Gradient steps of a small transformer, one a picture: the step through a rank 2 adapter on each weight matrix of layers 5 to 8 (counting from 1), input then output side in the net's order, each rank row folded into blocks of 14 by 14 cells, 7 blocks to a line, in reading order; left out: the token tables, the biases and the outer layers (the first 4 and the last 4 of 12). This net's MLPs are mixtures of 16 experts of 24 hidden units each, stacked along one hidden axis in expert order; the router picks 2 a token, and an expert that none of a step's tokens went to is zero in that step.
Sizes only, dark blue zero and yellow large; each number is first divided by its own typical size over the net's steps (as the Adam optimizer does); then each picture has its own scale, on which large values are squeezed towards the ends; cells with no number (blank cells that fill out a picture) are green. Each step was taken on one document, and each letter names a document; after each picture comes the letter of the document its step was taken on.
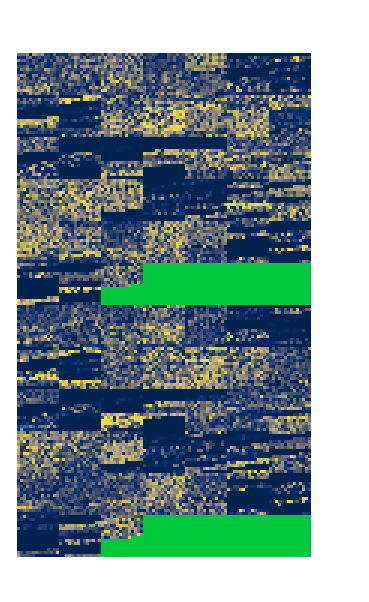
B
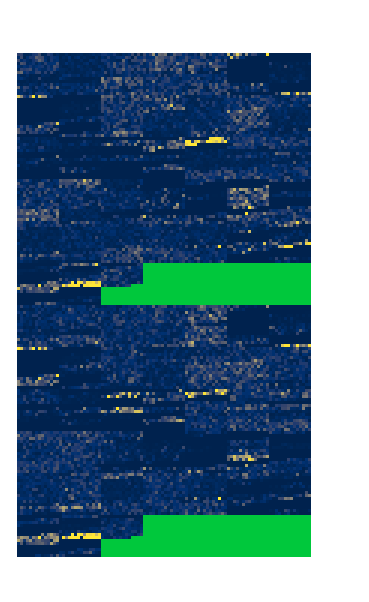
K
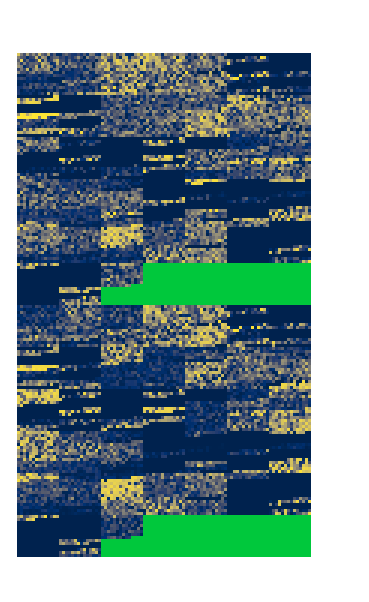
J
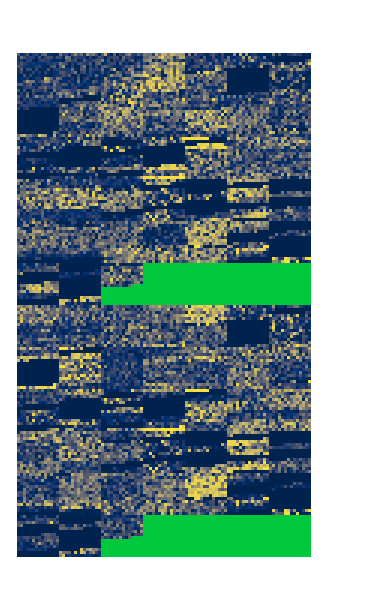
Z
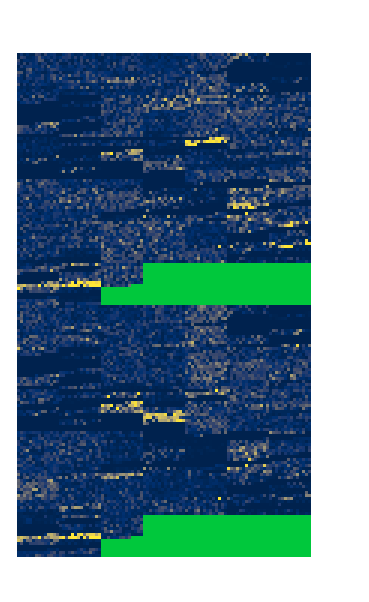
K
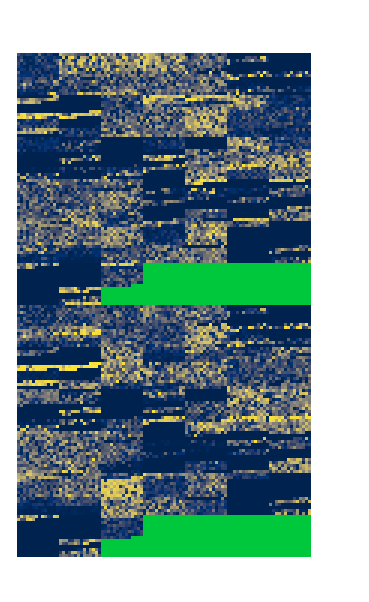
J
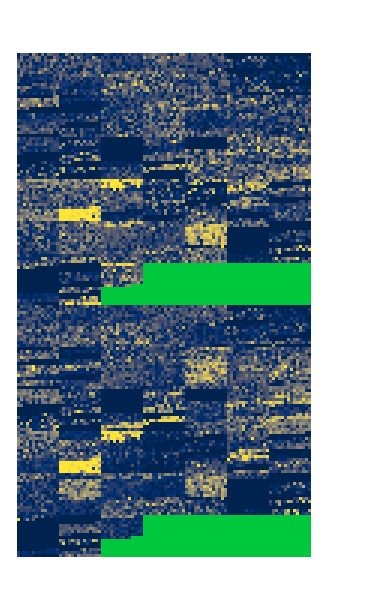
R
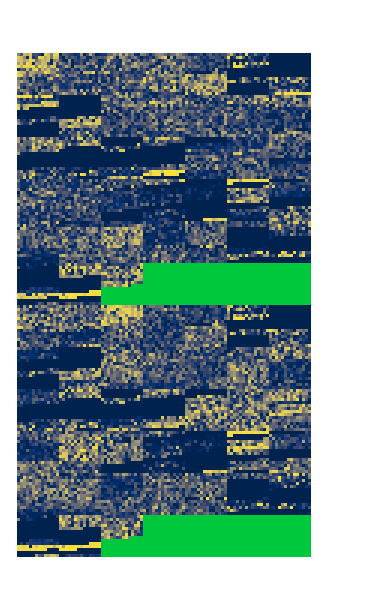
Z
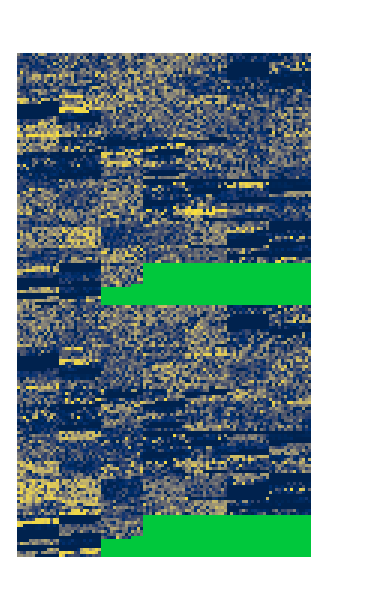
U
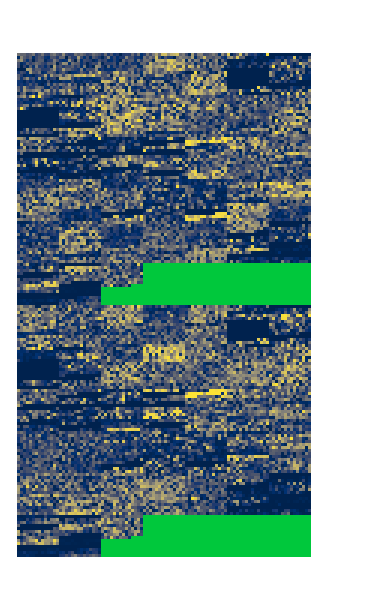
U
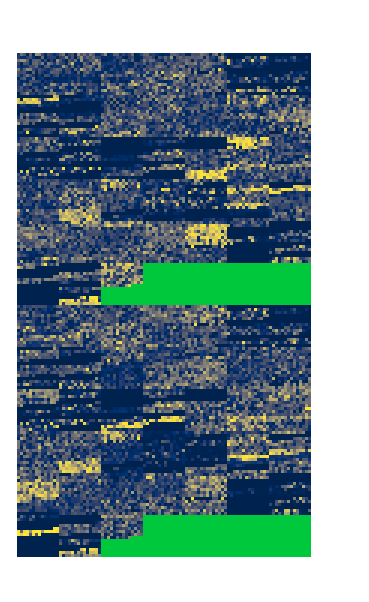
R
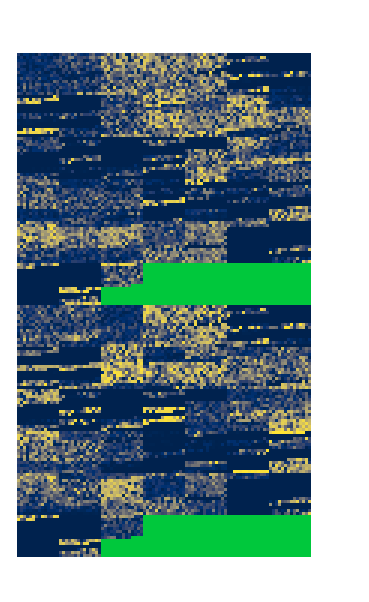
J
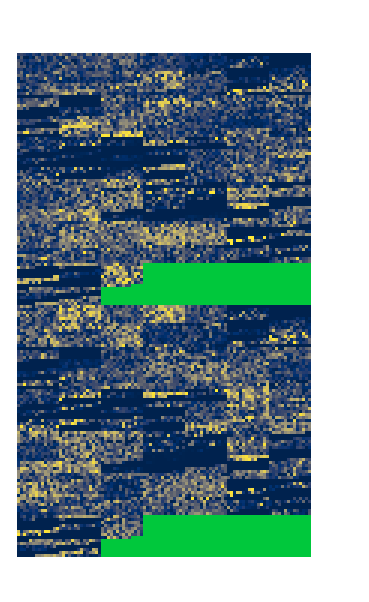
R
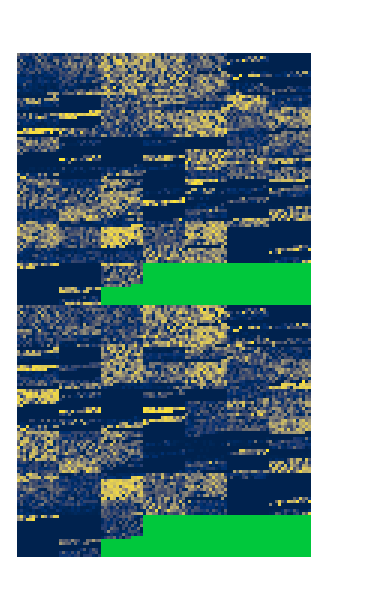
J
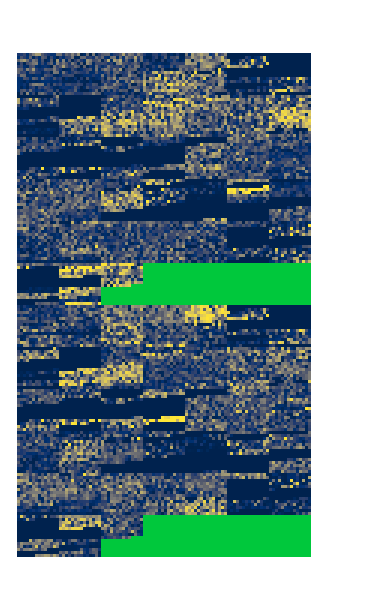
R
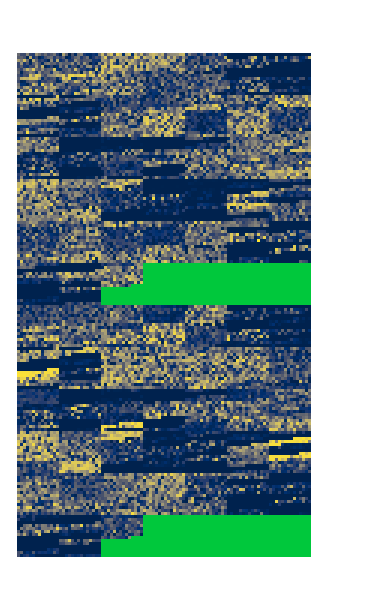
B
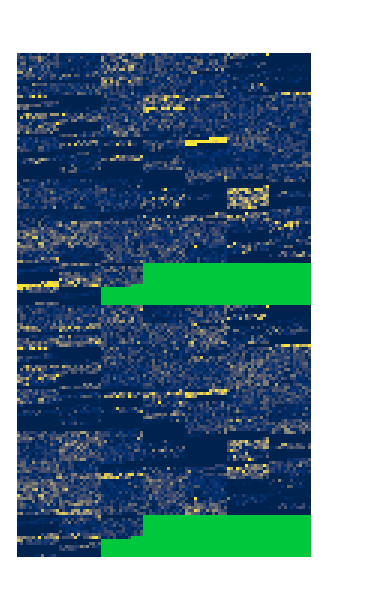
K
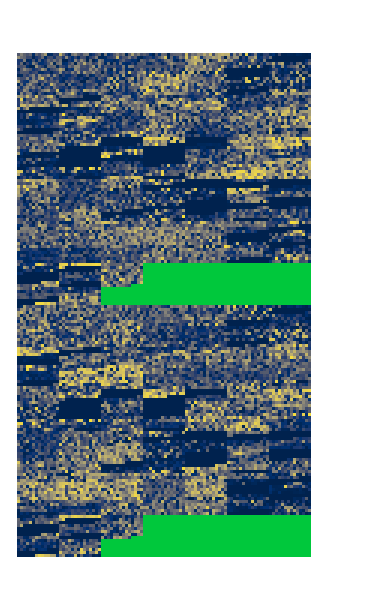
Z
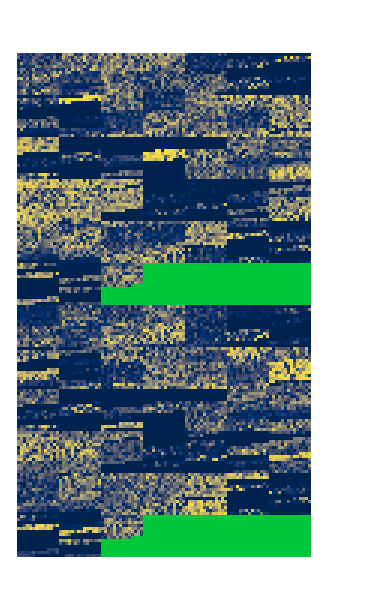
B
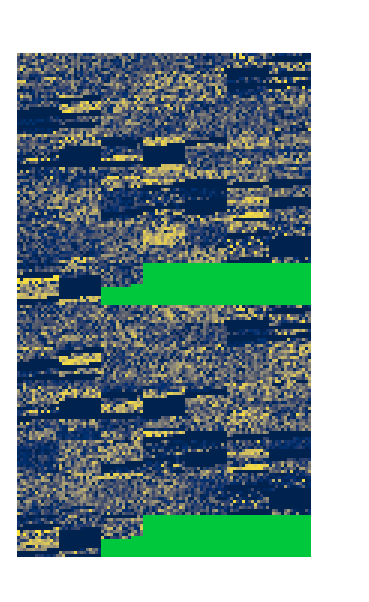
Z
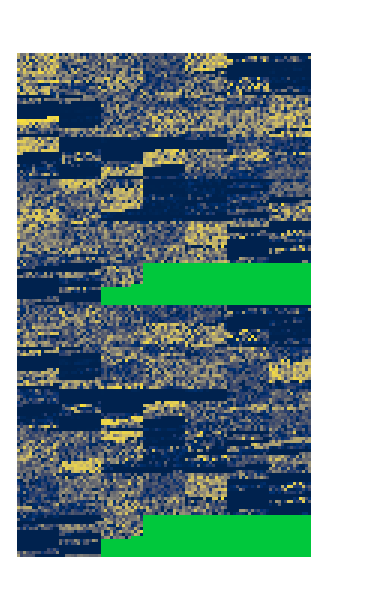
B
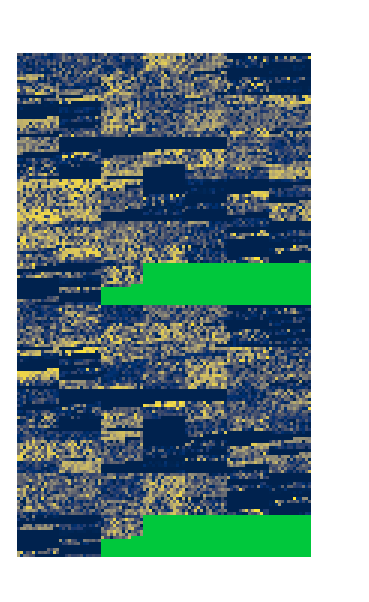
B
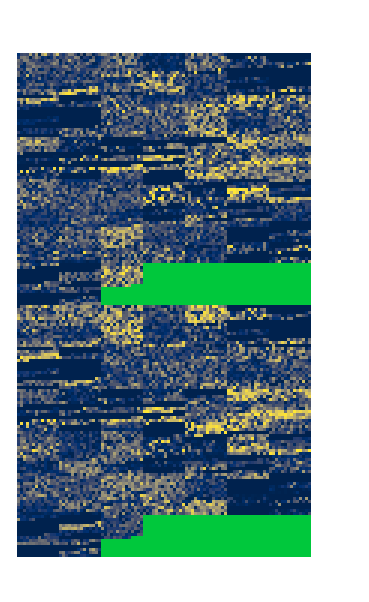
R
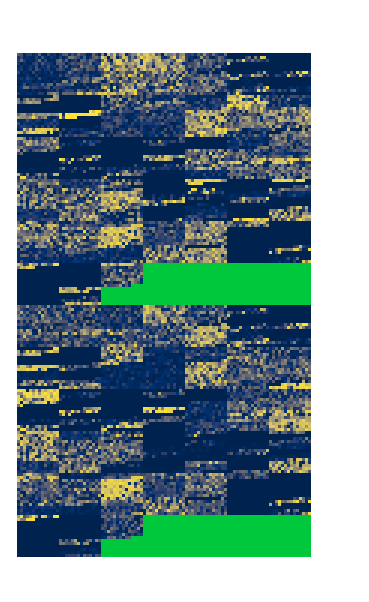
J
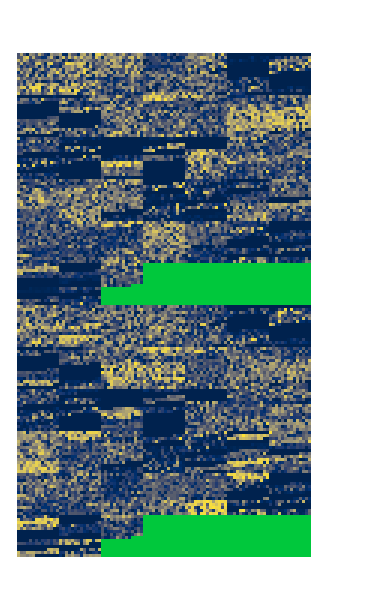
U
